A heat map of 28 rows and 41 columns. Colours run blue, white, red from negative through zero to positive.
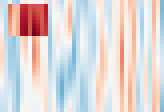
Streaks run downward. The top left is the ninth with the highest average. An odd patch, higher than its surroundings, sits in the top left.
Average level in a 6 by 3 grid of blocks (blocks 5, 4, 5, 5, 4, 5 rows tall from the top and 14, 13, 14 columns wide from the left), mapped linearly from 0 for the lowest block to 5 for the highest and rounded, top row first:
4 1 2
5 1 2
1 1 2
1 0 2
1 0 2
1 0 2
